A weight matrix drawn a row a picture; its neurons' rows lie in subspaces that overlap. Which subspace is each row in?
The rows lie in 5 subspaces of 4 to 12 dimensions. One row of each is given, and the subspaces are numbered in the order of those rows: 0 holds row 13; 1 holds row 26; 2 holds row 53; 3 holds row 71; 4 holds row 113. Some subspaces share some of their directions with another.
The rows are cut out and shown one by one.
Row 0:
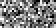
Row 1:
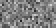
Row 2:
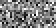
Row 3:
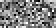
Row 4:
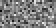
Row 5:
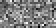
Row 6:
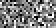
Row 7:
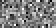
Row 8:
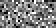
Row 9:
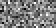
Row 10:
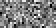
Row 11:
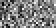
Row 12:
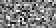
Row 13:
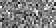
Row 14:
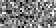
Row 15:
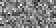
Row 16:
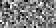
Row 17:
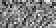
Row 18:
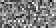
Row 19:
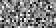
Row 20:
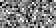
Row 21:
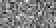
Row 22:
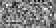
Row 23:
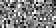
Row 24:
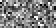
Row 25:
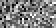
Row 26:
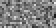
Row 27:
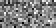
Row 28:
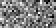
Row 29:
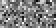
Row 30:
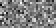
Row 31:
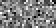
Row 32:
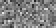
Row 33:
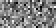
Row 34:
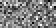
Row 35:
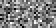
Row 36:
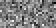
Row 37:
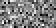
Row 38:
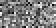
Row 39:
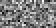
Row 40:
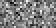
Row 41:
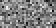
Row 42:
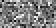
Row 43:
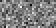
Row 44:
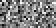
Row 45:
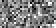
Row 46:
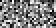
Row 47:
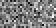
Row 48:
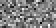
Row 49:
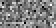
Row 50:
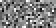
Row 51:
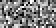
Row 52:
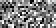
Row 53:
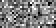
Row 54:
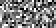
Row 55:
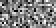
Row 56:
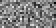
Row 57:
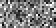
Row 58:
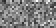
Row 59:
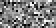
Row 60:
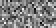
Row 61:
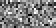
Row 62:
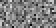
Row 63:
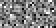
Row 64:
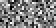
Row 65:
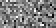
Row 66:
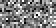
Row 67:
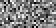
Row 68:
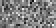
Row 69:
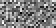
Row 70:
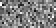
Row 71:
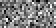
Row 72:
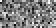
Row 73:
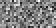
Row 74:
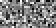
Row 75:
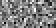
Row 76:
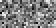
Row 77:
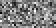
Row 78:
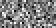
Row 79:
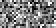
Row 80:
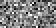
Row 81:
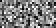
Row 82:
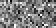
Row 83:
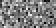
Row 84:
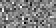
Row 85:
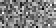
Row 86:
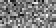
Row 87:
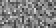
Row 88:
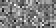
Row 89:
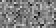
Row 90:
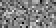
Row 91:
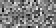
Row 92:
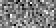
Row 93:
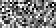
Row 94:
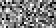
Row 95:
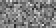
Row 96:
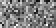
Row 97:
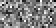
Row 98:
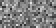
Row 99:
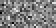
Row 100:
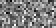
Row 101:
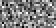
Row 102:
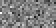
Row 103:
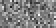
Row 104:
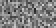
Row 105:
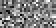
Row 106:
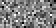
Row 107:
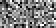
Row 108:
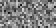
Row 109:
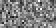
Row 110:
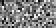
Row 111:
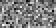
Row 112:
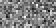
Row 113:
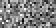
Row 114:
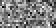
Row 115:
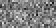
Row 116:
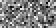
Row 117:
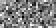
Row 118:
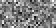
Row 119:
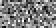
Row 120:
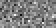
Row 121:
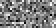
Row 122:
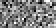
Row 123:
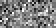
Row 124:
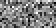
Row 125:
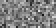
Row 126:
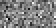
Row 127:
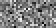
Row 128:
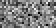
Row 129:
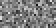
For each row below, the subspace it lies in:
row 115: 0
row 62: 0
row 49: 4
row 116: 3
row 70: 0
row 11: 4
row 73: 1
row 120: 4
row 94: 4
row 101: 4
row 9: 4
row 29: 3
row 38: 3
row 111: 1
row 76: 4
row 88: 1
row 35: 0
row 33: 4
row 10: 1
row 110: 4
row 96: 0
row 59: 0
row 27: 0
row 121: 4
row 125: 1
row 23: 4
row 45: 2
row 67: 4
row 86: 4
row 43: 4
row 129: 0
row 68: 1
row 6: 2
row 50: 1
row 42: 0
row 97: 0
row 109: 4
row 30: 0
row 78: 1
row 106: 4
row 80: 3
